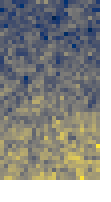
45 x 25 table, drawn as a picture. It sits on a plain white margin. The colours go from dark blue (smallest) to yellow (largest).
Slope: up to the bottom. Ninth with the highest average: bottom right. Histogram: bell-shaped. Stripes: none.
